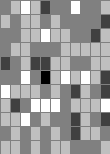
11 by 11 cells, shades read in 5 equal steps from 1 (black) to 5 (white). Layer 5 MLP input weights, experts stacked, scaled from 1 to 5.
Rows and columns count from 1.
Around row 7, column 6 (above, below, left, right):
4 5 3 3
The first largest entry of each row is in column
3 1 5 2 3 3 1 4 3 2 1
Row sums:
39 36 39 40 35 39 38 44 37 37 39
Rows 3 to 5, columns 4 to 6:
4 5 4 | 3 3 3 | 2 2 4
